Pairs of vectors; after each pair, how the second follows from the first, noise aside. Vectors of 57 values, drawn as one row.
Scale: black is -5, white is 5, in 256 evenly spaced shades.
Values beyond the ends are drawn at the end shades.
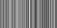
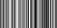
scaled up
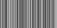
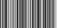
scaled up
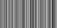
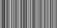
reversed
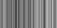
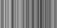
reversed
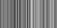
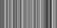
shuffled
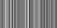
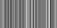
wrapped around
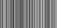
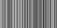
reversed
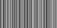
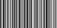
scaled up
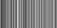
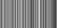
reversed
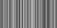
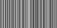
shuffled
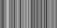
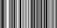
scaled up
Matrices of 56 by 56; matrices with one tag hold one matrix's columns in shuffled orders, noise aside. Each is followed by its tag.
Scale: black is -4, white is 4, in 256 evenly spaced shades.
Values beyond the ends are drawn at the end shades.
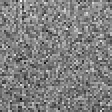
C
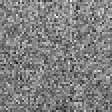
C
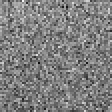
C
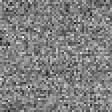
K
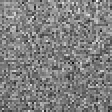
C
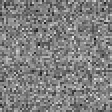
K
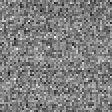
K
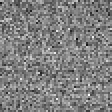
K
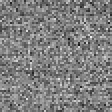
K
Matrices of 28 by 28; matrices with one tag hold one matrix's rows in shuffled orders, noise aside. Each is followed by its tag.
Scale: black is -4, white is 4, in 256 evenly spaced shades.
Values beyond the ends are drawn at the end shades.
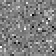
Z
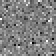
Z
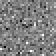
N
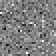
N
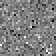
Z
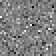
Z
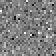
Z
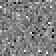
Z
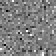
N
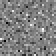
N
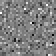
Z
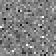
N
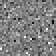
Z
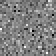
Z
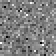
N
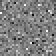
Z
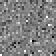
Z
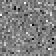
Z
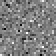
N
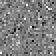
Z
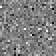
Z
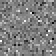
Z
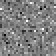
N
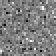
N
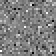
Z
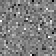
Z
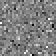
Z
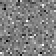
N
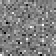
N
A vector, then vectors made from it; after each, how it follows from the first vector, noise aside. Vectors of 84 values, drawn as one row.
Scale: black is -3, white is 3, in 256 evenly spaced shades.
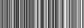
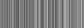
shrunk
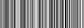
sign-scrambled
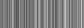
shrunk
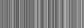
shrunk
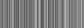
shrunk
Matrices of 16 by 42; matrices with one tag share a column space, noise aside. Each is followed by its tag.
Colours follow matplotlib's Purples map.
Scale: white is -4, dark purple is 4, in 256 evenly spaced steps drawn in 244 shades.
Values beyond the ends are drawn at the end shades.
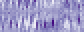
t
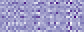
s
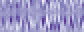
t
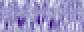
t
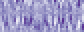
t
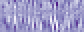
t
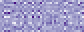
s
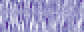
t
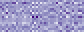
s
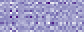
s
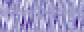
t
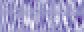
t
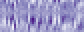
t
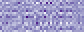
s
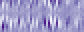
t
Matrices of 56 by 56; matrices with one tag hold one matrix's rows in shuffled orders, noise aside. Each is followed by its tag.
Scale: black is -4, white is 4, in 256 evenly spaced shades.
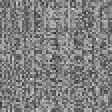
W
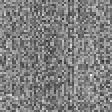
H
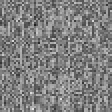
W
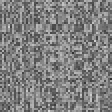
W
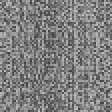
H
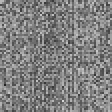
H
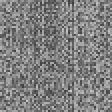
H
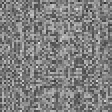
W
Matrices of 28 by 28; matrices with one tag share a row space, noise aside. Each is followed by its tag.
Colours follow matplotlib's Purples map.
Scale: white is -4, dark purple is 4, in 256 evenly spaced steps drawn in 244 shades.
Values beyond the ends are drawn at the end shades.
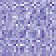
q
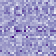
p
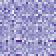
p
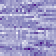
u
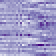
u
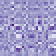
p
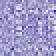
p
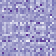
q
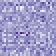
q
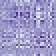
q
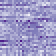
u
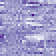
u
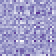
q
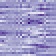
u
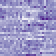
u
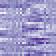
u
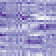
u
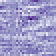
u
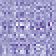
q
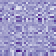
p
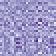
p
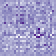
q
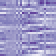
u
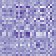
q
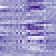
u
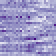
u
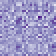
p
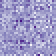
q
